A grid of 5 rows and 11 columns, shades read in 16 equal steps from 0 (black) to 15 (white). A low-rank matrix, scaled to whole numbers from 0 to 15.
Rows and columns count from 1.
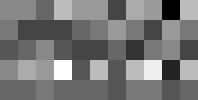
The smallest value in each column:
5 4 4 4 4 4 4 3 4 0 4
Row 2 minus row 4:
-1 -6 -5 -11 1 -4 4 -4 -10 7 -4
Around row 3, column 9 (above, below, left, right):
4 14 3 8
